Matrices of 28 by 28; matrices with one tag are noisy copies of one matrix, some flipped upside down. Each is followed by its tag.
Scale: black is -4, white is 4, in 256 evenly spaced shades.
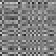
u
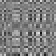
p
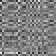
u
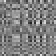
p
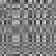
p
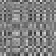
p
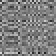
u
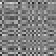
u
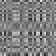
p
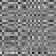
u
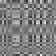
p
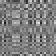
p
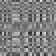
p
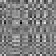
p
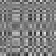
p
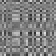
p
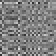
u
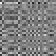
u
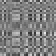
p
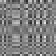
p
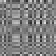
p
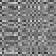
u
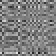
u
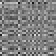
u
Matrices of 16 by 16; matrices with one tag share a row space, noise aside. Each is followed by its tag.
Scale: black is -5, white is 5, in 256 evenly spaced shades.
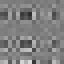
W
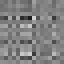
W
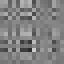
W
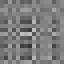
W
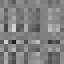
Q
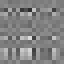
W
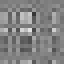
W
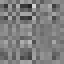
W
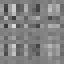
Q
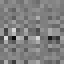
Q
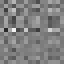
Q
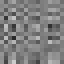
Q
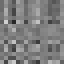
Q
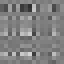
W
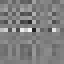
W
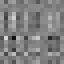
Q
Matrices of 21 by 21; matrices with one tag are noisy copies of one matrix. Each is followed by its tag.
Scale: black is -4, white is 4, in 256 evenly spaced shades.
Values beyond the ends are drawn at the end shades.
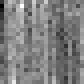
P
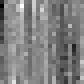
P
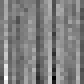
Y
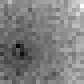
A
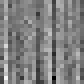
Y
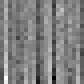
Y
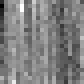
P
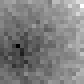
A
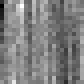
P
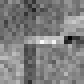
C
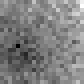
A
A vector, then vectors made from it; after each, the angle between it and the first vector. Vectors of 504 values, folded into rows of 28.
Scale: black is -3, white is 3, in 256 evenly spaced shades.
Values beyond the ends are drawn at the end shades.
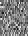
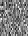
partly aligned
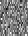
partly aligned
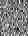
partly aligned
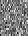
orthogonal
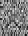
nearly opposite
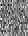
partly aligned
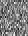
partly aligned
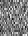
orthogonal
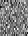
partly opposed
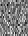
partly aligned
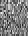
partly opposed
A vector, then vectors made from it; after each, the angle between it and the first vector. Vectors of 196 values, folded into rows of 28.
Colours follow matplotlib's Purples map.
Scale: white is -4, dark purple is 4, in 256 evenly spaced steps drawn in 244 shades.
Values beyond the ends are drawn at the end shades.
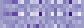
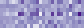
nearly opposite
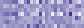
nearly parallel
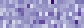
partly opposed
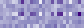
nearly opposite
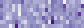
orthogonal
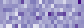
partly opposed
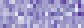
partly opposed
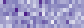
partly aligned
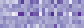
nearly opposite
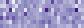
orthogonal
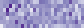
partly aligned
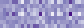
nearly parallel
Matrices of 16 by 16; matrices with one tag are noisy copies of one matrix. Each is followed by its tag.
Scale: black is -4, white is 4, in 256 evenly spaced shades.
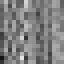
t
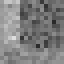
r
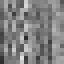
t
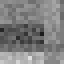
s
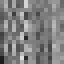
t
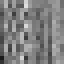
t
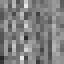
t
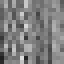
t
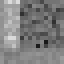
r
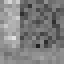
r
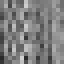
t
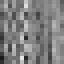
t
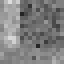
r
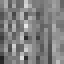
t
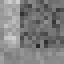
r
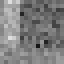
r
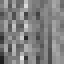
t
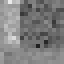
r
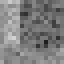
r
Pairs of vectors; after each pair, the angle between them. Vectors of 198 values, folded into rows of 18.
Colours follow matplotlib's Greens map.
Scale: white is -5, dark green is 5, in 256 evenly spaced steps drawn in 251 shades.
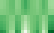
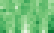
nearly parallel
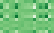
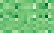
nearly parallel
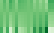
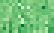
partly opposed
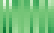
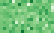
orthogonal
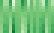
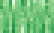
nearly parallel
